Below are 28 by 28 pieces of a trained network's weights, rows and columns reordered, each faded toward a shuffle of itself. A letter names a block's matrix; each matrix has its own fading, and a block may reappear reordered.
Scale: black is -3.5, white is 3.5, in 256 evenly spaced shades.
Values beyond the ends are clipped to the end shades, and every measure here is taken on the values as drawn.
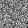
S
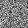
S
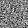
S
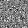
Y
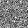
Y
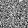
S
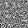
Y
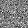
Y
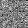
S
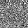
S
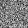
S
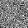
S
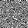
Y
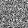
S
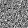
Y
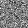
S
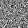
Y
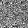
Y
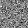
S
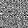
Y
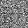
S
